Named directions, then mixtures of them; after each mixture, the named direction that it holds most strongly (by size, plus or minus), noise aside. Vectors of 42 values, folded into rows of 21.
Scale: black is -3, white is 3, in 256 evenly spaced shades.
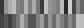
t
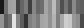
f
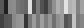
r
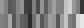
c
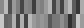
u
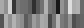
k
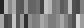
u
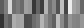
k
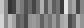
t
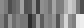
c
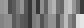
c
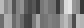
c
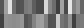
k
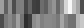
c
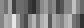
k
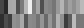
r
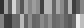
t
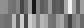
u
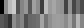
t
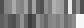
t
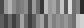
t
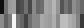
f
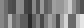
c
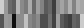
f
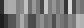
t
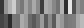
t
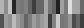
k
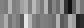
c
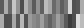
u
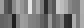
f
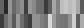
r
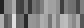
f
